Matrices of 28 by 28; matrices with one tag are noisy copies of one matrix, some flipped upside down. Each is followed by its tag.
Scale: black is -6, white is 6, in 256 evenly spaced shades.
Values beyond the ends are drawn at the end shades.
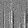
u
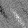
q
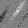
q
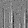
u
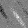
q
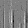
u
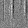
u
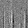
u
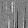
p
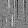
p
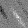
q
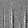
u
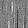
p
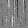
p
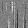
p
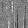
p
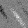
q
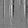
u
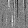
p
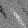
q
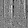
u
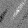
q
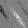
q
